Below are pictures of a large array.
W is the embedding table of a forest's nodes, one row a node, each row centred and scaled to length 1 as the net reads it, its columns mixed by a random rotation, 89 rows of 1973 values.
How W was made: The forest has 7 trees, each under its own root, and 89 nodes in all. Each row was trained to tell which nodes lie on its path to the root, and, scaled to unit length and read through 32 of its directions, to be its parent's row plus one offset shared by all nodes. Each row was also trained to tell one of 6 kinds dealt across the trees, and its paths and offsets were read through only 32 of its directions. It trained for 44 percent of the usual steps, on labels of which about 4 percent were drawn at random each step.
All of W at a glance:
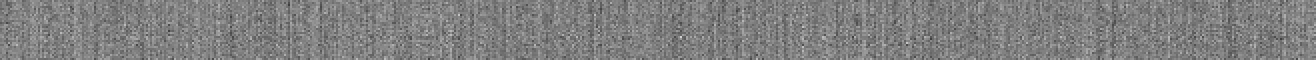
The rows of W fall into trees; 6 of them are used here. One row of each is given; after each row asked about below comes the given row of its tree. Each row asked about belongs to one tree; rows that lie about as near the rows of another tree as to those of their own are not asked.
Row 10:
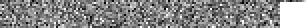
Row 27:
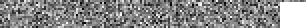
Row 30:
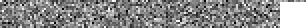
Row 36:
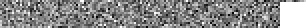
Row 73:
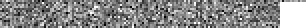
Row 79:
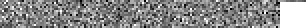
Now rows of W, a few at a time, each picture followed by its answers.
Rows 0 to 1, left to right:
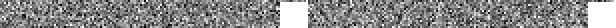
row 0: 79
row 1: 10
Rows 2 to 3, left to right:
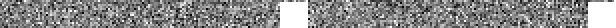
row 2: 30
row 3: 27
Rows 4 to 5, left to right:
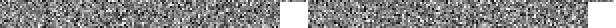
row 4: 73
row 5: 10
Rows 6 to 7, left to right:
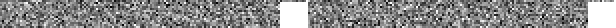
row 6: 79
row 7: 30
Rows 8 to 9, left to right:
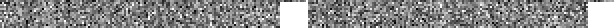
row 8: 10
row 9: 10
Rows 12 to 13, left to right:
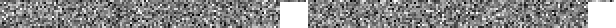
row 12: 79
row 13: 73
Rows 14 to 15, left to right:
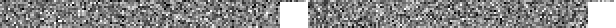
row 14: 10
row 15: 30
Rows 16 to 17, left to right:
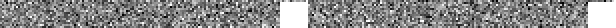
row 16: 73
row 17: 10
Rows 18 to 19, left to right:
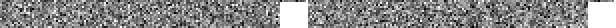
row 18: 36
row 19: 10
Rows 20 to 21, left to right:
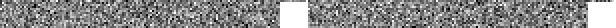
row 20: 73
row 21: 36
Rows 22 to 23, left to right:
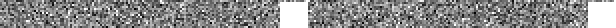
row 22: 30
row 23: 30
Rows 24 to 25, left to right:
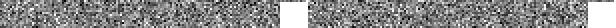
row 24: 27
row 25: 30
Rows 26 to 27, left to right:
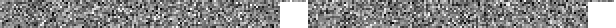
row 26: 73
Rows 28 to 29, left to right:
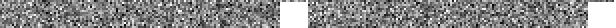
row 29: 79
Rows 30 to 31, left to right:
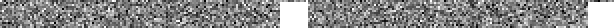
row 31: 10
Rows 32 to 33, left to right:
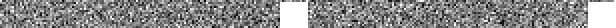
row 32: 30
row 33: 30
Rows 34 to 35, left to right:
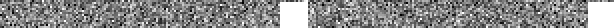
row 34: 10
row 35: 30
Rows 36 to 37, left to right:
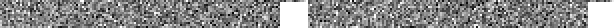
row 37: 36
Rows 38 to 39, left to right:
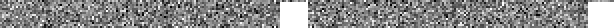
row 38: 73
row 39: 73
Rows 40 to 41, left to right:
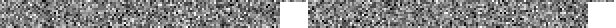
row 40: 73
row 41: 27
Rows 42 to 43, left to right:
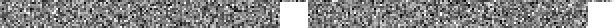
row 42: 36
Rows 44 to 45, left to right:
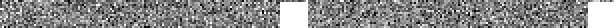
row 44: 79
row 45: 73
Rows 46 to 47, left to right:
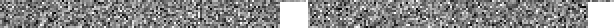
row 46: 73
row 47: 36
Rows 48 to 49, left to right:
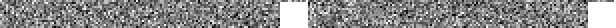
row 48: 30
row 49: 30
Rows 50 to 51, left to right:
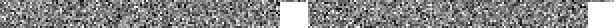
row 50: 79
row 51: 36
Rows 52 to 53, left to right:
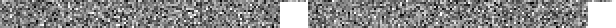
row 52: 73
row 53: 30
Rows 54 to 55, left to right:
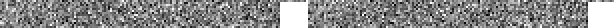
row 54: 27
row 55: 27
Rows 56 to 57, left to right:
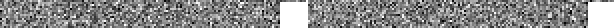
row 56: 27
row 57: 79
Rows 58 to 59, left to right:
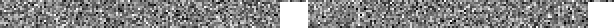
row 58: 27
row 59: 79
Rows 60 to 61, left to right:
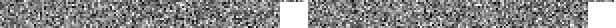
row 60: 30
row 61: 73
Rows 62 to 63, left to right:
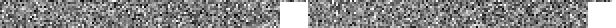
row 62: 30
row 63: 36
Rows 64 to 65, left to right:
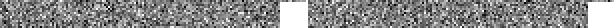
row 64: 79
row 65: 27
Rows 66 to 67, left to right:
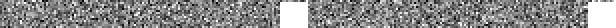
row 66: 27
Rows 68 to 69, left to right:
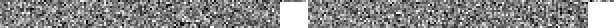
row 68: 36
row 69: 73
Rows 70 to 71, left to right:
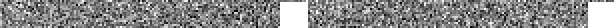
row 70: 36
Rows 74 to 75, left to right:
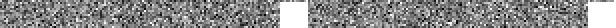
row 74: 30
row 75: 73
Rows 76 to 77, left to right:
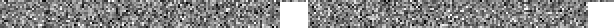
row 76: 73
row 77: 79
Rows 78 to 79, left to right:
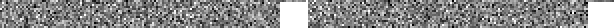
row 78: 73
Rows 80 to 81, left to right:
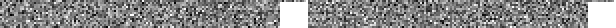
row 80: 30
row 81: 27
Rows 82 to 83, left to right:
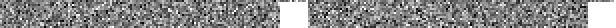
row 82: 30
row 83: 36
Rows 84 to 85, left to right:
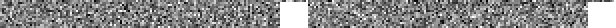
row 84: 73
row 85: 79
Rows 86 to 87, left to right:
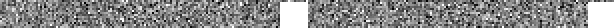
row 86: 27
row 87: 10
